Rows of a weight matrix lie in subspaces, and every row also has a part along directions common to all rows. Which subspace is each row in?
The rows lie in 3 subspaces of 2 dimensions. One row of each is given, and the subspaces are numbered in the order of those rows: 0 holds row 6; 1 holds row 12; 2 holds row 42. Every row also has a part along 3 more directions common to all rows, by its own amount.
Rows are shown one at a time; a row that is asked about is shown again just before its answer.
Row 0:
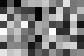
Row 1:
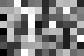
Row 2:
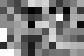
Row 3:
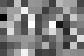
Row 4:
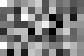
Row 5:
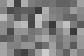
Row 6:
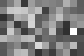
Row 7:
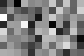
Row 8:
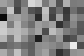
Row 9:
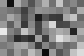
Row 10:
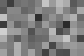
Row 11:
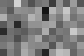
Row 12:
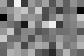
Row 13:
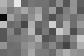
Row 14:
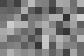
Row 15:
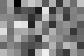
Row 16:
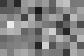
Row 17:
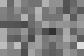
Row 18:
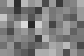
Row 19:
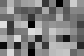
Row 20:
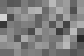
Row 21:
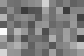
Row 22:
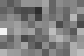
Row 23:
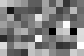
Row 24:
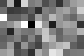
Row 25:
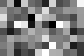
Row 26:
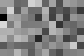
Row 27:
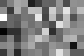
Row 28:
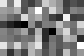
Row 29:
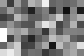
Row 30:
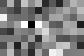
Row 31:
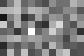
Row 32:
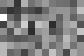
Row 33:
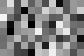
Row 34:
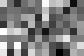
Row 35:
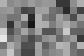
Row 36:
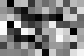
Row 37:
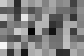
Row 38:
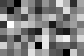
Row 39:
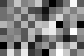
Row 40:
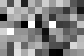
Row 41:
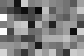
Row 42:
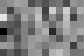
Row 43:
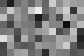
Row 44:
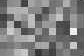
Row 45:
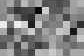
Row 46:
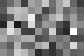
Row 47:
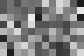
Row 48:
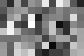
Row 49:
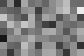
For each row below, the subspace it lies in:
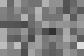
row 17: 1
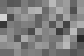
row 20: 0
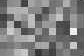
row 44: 0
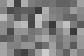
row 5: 0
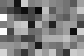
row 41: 0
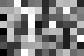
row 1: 1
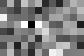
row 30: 2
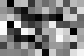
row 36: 0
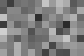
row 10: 0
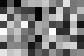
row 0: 0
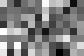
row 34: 2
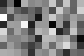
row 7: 0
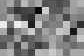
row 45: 0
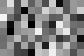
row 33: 1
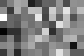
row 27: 2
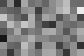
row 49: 1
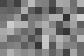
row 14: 1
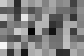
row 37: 2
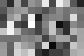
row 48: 1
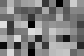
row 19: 1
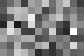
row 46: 0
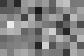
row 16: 1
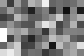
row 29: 1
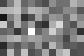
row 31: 2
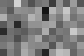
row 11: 2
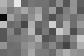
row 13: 0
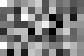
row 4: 2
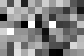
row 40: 2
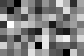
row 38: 1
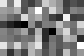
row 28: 1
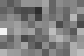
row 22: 0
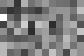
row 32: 2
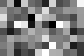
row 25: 2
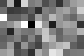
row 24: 2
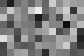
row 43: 0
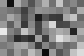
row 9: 0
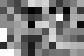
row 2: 1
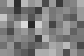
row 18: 2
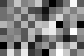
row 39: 2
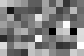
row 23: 0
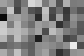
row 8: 2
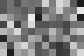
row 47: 1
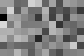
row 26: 2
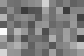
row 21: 1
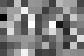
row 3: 1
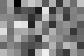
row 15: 2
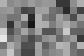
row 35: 1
